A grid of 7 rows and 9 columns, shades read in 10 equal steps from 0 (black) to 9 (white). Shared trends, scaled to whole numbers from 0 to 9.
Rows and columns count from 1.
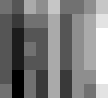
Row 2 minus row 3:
0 1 1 1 0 0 0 0 -1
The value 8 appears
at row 2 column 9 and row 7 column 9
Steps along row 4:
down up down up down up up up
